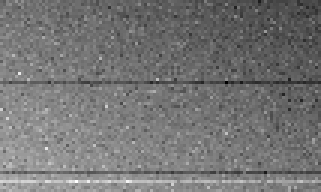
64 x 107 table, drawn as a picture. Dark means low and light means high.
There is an overall slope up to the bottom left. The halves do not mirror each other. The ninth with the lowest average is the top right. There are no regular stripes. Rows 28, 58 and 61 stand out from the rest. The bottom left is the ninth with the highest average.
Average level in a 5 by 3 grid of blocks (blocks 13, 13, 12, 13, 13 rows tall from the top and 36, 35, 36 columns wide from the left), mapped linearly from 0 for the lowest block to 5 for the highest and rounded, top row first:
210 | 321 | 321 | 432 | 543
